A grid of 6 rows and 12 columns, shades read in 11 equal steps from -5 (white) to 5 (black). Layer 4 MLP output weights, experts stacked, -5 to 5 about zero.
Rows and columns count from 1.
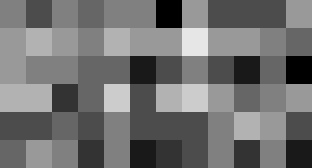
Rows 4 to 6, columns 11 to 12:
0 -1 | -1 2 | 0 4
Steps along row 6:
down up up down up down down down up down up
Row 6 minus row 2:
2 1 1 3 2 5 4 6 1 4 0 3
